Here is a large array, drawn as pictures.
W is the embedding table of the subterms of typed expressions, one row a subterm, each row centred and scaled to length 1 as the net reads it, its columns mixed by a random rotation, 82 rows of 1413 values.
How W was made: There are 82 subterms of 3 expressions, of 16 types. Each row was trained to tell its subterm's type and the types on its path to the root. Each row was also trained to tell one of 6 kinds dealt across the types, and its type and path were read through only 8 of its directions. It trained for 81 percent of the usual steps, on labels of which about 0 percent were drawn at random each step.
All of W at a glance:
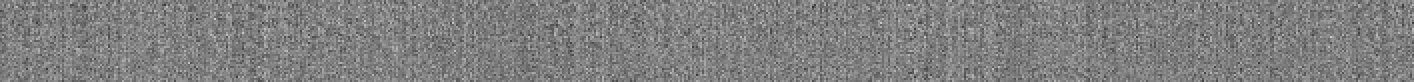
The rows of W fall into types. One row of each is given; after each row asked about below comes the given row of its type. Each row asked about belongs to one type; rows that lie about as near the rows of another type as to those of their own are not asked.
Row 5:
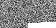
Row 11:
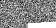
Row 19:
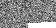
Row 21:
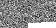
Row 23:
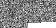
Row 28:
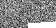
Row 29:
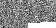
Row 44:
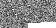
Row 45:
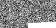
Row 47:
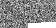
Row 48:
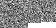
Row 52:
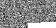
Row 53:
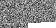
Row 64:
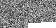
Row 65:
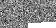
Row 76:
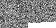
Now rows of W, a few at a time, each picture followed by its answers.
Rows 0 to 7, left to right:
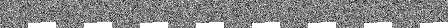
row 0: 76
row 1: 44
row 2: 76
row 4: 5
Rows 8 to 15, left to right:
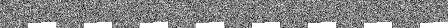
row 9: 52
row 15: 11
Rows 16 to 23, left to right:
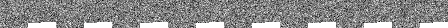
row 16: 29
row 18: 19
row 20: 23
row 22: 23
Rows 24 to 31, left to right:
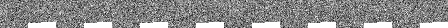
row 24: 5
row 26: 23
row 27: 29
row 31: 76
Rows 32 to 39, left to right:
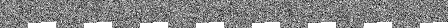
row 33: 76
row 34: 29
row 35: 21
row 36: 44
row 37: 23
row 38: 28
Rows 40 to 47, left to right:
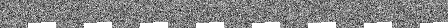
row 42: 47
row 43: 65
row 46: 44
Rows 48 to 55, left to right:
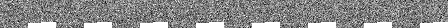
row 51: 53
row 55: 5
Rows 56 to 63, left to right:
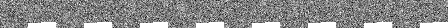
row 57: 45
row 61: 29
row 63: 52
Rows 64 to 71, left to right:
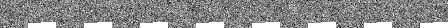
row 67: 11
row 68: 19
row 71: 21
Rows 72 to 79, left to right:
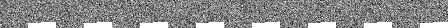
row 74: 52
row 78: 28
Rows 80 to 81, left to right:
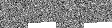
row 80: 5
